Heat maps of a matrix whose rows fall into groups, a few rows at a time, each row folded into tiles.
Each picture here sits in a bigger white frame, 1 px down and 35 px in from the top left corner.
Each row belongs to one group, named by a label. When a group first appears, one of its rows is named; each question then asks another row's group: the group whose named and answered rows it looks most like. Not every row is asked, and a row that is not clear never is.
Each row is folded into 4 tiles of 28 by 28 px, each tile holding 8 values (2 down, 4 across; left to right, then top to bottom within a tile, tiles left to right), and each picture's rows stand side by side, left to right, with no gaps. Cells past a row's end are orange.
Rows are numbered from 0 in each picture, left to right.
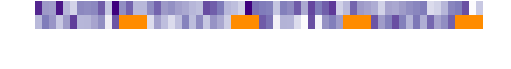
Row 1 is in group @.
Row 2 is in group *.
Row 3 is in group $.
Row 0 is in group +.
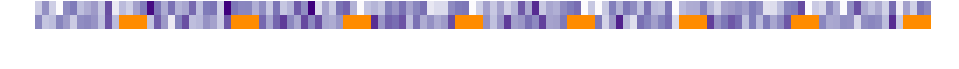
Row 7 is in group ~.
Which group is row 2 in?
$
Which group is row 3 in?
$
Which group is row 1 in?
+
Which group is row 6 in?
$
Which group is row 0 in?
~
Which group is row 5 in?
~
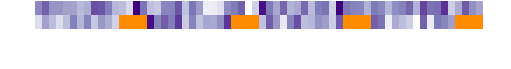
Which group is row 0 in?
@
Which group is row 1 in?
$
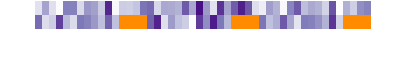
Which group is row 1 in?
*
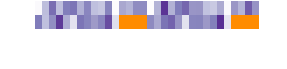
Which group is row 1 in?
~
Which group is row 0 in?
~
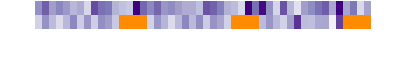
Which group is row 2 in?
+
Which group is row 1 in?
@
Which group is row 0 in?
@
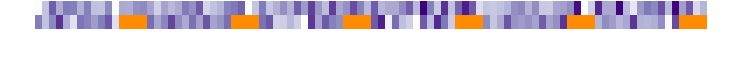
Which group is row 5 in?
+
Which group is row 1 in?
$
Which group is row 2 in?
*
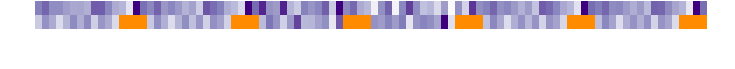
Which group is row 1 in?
@
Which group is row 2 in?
+
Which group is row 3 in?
~
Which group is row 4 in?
@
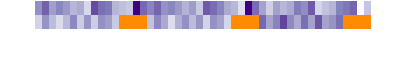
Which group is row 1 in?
@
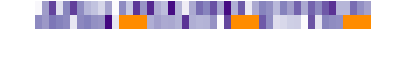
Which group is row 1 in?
+
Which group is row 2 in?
*
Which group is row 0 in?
~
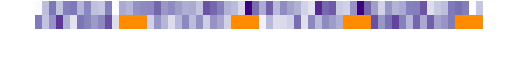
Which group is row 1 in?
@
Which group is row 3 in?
$
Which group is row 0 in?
~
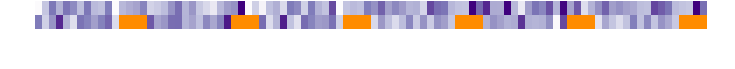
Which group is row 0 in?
~
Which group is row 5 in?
@
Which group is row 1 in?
$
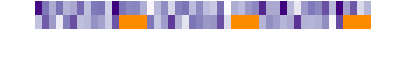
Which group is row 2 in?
+
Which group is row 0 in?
+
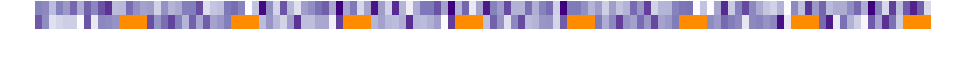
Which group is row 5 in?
$
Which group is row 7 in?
*
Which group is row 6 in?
~
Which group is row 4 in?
+
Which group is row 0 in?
*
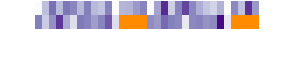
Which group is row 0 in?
~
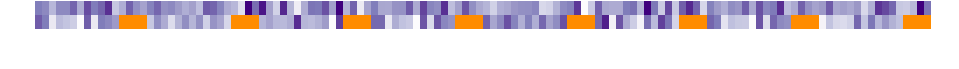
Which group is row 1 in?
@
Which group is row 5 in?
*
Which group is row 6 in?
*
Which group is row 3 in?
*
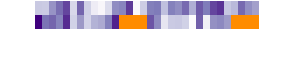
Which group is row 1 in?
*
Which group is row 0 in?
$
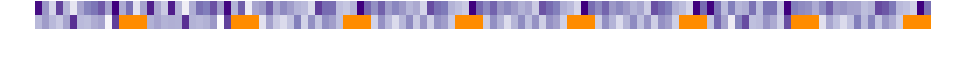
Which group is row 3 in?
@
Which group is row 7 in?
@
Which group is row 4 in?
@
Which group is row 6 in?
+
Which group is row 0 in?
+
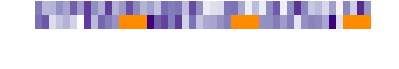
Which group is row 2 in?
~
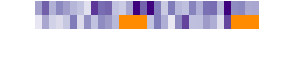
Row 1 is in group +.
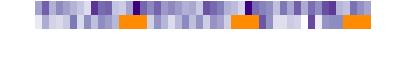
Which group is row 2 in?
*
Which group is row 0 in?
@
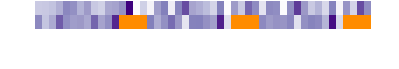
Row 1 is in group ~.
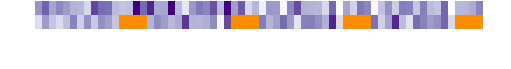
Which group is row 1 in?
+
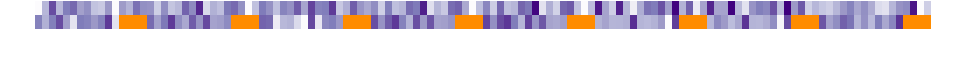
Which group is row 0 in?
~
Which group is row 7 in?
$
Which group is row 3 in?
$
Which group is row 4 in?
$
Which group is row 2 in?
*
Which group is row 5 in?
+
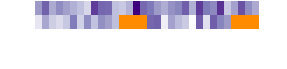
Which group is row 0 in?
@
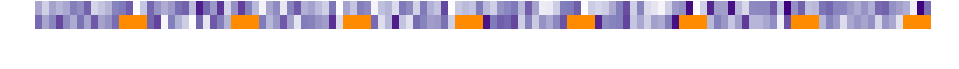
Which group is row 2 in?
~
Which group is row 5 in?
$
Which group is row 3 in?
~
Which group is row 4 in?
$
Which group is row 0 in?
$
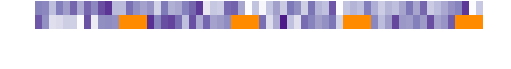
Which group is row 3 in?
$
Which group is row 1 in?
$
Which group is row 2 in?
~
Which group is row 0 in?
*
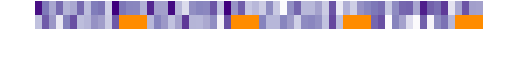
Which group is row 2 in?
~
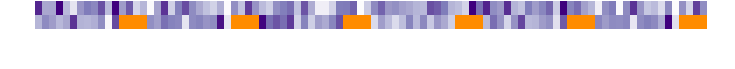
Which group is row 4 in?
+
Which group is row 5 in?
~
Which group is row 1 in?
~
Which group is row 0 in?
+
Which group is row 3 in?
@
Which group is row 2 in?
$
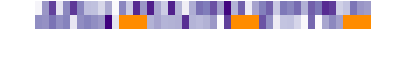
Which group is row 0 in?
~
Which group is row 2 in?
*
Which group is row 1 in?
+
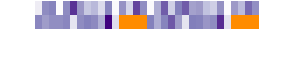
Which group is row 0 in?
~
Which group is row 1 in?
~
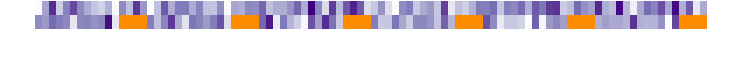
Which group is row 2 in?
*
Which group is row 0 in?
~
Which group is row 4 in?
*
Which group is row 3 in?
~
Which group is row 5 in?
+
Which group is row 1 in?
~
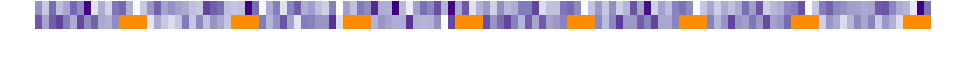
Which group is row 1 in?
@
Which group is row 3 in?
+
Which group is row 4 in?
$
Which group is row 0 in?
$
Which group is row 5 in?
$
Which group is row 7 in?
@
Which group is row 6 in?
$
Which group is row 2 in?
~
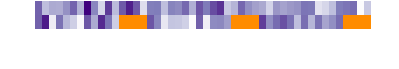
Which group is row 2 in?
$
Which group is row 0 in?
*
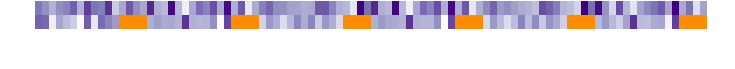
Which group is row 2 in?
@
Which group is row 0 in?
*
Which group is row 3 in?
+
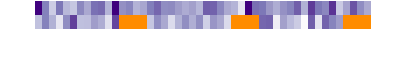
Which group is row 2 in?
*
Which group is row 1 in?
@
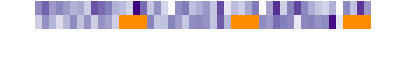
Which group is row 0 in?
@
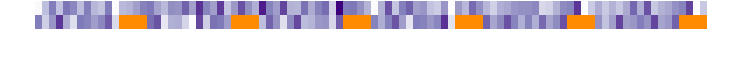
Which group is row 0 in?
~
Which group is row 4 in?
$
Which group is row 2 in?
+
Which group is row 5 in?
$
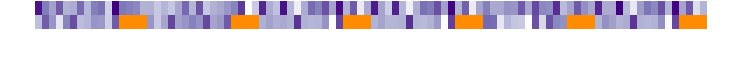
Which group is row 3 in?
+
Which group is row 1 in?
$
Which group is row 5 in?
+
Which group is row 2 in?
+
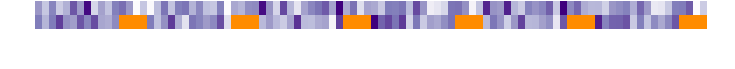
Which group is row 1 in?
~
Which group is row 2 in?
+
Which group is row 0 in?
$
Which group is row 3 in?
$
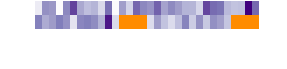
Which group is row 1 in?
@
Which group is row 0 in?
~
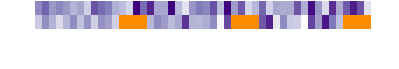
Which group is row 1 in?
+
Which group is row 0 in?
@
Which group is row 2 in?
*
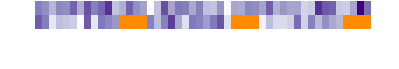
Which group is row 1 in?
~
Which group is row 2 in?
@
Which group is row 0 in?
*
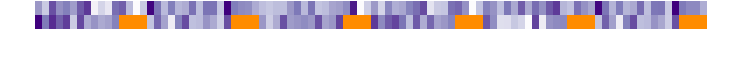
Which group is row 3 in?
$
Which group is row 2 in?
$
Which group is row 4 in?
*
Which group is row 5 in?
+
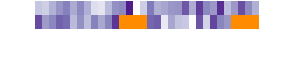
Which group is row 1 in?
*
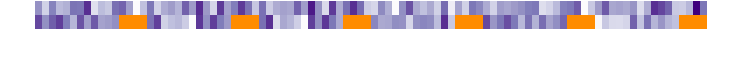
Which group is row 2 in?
*
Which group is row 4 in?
$
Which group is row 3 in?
~
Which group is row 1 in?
*
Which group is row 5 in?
@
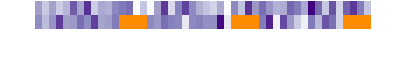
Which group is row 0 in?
$
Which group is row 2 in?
*
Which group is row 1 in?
~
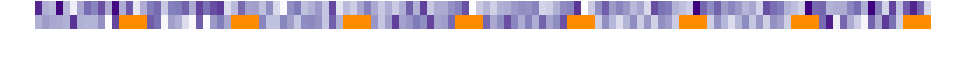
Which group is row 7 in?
*
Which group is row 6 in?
@
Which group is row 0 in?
+
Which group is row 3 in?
$
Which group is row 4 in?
$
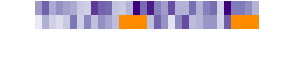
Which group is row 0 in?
@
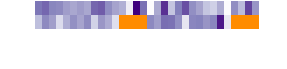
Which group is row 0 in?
@
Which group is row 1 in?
~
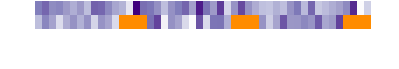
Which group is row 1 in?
*
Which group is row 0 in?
@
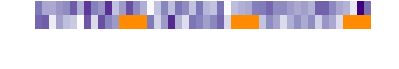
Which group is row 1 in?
~
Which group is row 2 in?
@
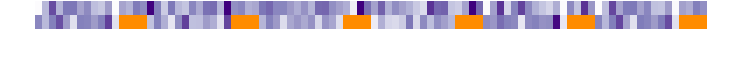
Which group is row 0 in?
~
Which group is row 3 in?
@
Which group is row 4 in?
~
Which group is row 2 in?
@
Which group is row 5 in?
~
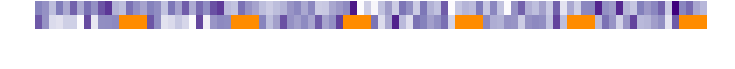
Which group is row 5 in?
+
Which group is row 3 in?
~
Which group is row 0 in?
*
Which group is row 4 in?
~
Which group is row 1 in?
*
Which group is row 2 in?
$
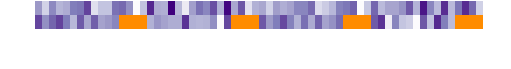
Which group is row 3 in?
*
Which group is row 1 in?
+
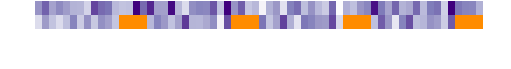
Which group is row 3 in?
+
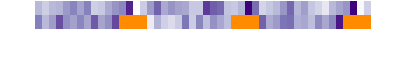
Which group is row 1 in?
@
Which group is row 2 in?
$
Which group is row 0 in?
$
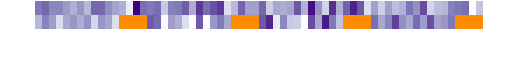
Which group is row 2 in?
*
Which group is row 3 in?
$
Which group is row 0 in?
@
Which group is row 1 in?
*
